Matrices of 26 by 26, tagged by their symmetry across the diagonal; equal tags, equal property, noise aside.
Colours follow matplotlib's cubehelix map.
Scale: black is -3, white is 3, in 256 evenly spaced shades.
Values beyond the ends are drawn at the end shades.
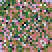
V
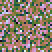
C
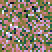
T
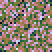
V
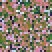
T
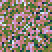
V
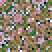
V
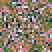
T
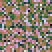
T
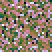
T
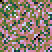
V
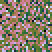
C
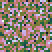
C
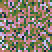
C
